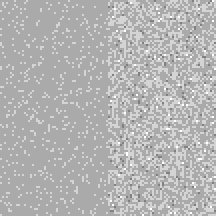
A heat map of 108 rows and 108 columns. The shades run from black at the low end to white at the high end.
Odd rows or columns: none. Stripes: none. Seam: vertical, 50% of the way across, the left part calmer. Average level on the scale: 70%.
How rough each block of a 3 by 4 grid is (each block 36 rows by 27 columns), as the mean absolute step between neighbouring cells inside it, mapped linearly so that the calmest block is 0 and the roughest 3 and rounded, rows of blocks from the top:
0033
0033
0033
